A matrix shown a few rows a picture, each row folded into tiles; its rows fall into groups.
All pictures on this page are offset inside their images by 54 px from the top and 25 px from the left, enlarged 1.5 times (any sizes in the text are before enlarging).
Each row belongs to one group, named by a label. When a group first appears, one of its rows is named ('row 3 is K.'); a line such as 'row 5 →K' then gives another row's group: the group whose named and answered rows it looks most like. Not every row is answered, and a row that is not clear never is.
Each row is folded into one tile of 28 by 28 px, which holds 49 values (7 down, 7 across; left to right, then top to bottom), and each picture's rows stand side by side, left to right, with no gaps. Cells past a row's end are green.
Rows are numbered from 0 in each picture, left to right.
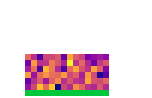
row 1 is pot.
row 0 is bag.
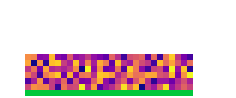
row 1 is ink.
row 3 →ink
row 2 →bag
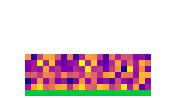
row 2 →ink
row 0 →bag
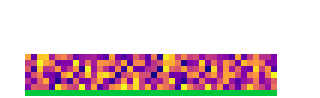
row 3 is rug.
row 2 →bag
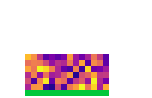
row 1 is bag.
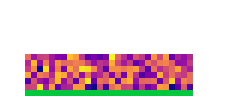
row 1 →pot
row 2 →pot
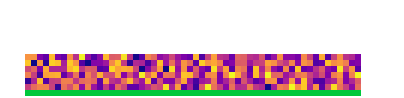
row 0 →bag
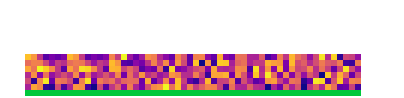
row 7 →pot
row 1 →pot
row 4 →bag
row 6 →rug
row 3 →bag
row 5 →ink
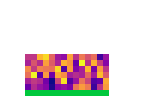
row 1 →rug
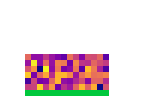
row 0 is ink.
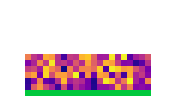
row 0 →bag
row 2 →pot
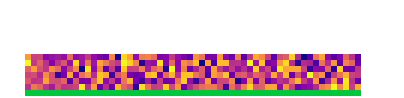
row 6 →pot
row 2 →rug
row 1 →ink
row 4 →bag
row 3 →ink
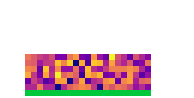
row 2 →pot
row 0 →ink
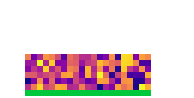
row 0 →bag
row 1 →ink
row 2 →rug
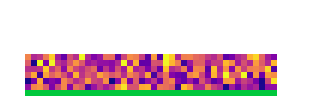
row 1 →pot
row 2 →bag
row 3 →rug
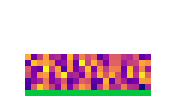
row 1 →rug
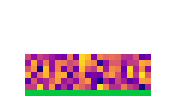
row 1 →rug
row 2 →ink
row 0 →ink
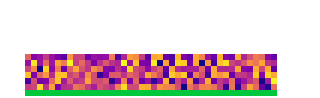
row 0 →ink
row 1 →pot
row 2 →bag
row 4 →bag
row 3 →bag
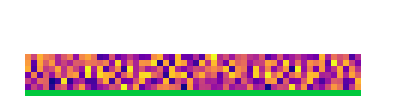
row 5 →ink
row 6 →ink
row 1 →ink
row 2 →ink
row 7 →rug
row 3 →bag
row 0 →rug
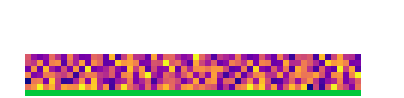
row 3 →rug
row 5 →bag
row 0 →bag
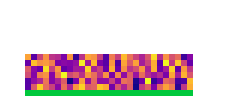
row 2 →rug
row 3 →rug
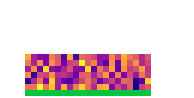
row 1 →rug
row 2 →rug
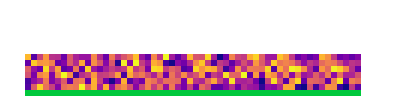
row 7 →pot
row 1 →bag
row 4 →pot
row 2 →bag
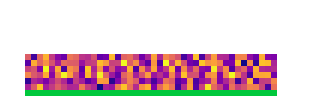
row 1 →ink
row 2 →rug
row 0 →ink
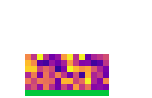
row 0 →pot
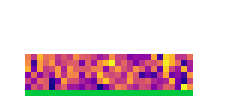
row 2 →pot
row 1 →ink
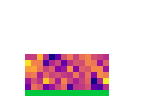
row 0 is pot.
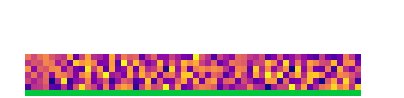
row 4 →pot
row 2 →rug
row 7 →bag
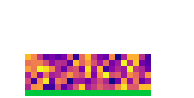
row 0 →pot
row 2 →bag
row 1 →ink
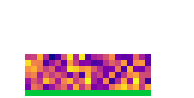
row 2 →bag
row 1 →pot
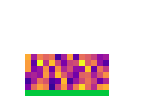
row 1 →rug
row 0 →rug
